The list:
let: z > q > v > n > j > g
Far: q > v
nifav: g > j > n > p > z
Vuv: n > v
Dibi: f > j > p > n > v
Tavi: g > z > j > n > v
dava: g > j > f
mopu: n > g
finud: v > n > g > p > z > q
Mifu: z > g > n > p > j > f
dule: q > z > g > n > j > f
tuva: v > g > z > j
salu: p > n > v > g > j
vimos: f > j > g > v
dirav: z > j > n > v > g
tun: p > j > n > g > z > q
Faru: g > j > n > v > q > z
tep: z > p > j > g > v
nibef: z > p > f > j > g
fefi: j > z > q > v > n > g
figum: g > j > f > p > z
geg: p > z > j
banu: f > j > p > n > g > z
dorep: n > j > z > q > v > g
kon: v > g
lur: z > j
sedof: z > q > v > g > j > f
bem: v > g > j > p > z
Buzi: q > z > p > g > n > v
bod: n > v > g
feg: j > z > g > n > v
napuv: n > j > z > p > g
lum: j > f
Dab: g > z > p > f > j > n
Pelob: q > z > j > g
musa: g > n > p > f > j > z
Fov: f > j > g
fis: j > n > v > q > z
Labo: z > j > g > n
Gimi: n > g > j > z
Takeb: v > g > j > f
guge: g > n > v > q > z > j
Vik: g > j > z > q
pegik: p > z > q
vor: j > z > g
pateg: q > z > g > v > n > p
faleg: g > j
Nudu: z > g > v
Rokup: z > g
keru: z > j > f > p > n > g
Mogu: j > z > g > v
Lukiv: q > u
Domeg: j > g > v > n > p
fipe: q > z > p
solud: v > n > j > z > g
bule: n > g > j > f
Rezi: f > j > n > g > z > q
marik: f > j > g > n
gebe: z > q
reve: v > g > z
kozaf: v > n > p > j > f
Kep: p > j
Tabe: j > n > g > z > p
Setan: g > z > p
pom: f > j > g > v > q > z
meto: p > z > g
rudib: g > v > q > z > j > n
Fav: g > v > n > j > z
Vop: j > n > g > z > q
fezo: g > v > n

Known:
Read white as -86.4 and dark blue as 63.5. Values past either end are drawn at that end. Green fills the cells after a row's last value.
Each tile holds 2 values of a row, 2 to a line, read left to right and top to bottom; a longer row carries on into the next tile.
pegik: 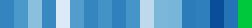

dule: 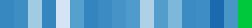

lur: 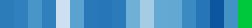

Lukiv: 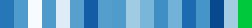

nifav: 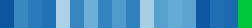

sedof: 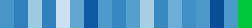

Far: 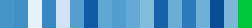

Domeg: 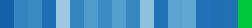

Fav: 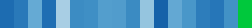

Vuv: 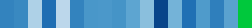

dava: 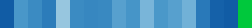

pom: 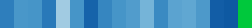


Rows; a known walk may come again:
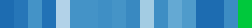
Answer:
Tavi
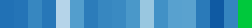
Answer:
Mogu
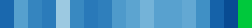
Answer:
Fov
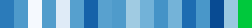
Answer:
Lukiv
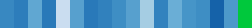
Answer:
fefi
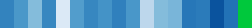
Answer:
pegik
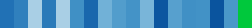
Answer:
kon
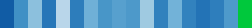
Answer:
mopu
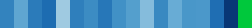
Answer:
Dibi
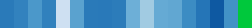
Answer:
lur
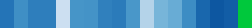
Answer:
geg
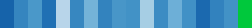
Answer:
Gimi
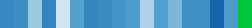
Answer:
dule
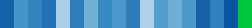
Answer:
musa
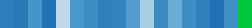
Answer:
dirav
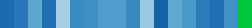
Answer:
Fav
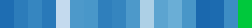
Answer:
Labo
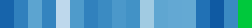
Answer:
Vik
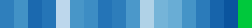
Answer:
keru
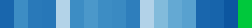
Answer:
Dab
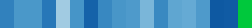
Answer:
pom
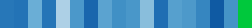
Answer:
tuva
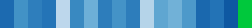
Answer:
tun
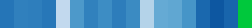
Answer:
tep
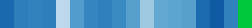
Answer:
vor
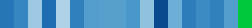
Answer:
bod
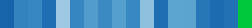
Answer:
Domeg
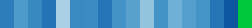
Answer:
Rezi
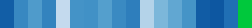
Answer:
Setan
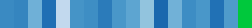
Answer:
fis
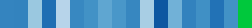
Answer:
finud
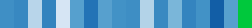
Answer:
pateg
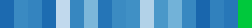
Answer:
napuv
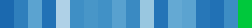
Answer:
Faru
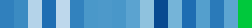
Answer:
Vuv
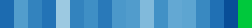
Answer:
marik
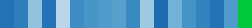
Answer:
guge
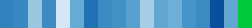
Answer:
Pelob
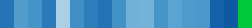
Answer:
lum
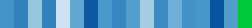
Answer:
sedof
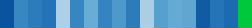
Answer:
nifav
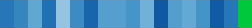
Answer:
Takeb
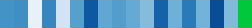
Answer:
Far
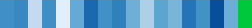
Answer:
gebe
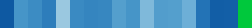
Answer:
dava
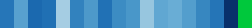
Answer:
banu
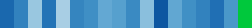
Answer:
fezo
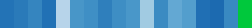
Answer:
feg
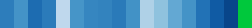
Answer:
nibef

